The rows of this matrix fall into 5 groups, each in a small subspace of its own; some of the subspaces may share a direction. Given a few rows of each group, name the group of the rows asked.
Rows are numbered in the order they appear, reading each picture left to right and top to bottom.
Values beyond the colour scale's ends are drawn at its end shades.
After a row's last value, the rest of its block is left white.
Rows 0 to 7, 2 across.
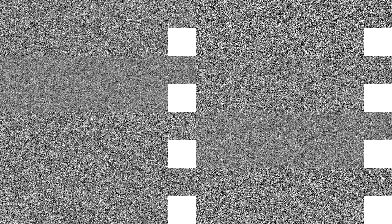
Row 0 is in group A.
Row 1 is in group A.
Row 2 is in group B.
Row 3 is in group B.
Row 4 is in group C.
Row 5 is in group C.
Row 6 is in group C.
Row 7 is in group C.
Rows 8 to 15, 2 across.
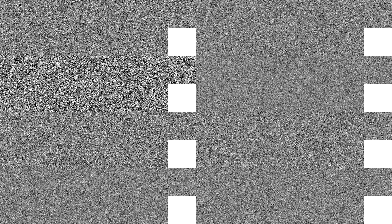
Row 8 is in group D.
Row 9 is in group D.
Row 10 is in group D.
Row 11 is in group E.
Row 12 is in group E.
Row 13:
A
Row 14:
A
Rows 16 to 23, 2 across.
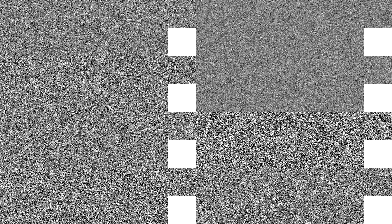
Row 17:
D
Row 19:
C
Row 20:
D
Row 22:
E
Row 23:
C
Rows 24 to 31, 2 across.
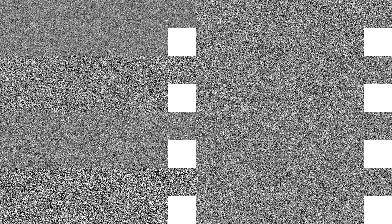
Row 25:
E
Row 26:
E
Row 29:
E
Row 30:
E
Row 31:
D
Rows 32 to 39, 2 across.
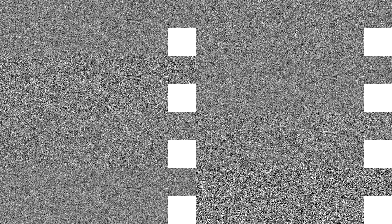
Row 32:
A
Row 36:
D
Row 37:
A
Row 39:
B
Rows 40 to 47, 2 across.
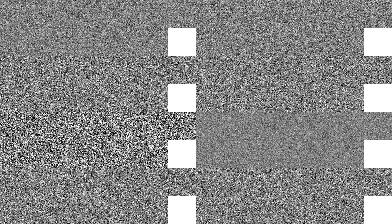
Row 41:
D
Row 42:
C
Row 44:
E
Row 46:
B
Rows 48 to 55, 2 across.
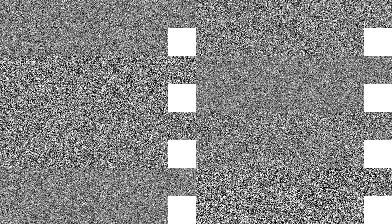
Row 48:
A
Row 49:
B
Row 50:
E
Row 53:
E
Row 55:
A
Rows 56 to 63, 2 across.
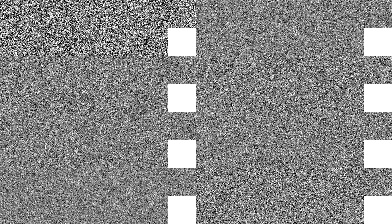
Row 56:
C
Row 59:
D
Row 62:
E
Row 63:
C
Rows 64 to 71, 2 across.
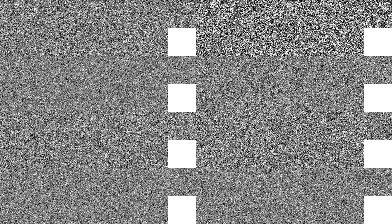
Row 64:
D
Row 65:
D
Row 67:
C
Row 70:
C
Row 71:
B
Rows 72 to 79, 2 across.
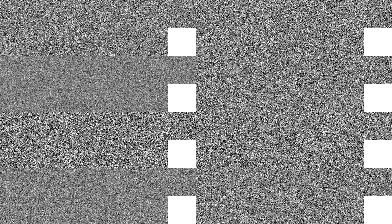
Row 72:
C
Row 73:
C
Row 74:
E
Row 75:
C
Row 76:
C
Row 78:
B
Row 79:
A
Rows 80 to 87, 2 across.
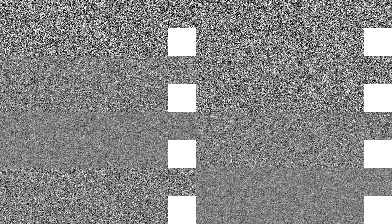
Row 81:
B
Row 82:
B
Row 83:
E
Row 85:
D
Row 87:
B
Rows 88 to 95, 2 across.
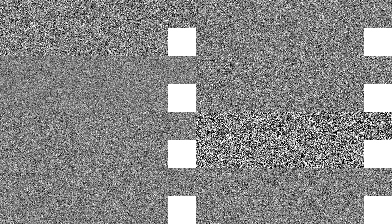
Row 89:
D
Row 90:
E
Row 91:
D
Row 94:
E
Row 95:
E
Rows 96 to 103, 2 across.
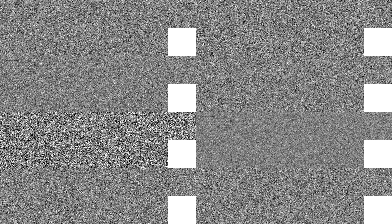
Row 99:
A
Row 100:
B
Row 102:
C
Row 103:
C
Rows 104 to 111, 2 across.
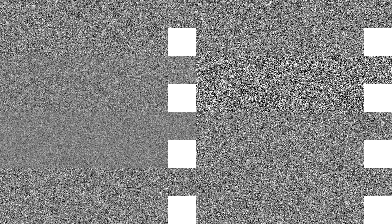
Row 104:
E
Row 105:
B
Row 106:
D
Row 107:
C
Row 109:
C
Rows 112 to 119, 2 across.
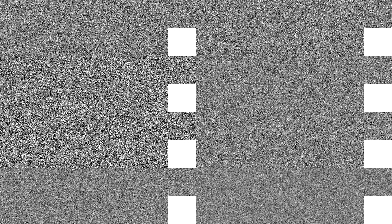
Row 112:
E
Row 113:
A
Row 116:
A
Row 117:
A
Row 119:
B
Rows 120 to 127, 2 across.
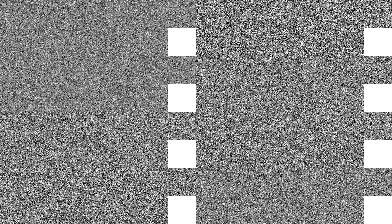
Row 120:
B
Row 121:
B
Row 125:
D
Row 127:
B
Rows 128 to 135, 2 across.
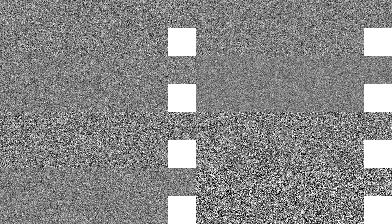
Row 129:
B
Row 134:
E
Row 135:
A
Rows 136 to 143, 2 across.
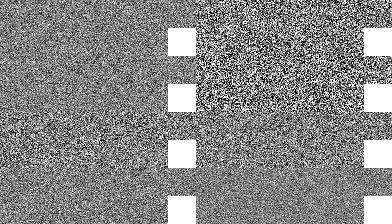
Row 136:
E
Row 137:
C
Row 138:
E
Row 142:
C
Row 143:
E
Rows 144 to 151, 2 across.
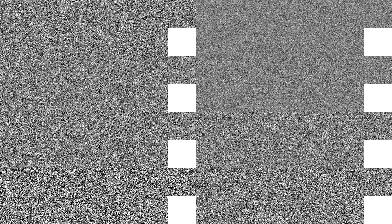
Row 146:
A
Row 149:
E
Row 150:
B
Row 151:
E
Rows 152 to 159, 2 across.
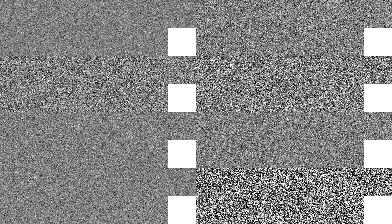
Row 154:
E
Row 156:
E
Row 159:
E
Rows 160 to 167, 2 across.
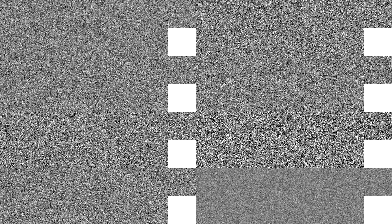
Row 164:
B
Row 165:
A
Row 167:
D
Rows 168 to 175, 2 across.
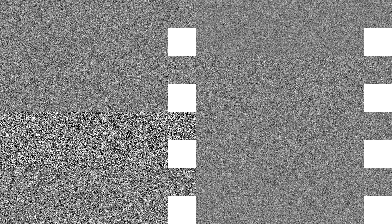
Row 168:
C
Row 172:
E
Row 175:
E
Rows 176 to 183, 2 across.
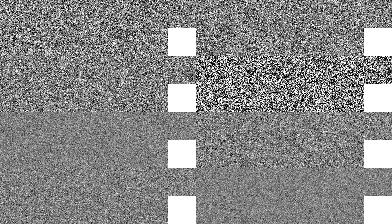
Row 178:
D
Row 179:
A
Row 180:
E
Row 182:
B
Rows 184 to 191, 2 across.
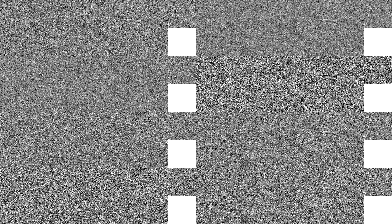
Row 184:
B
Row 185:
A
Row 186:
E
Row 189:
A
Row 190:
C
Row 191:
A
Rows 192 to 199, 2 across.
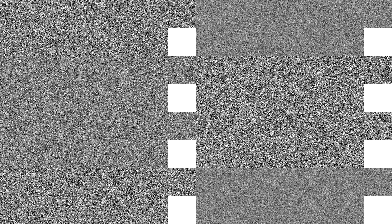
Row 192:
B
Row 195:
D
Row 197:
D
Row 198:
E
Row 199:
E
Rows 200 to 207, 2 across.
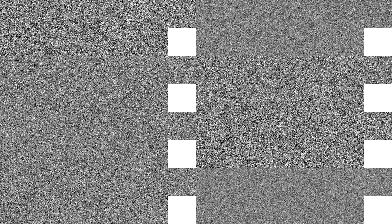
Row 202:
D
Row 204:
E
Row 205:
C
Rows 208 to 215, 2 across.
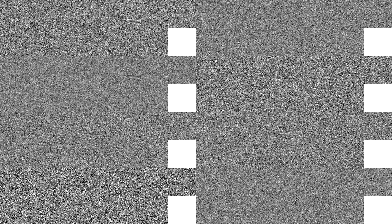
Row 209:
B
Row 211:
D
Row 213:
E
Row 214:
A
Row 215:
A
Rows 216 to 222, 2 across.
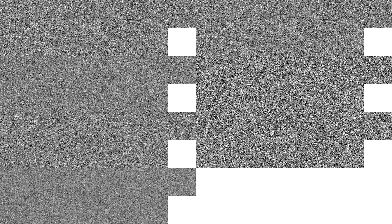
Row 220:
D
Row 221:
D
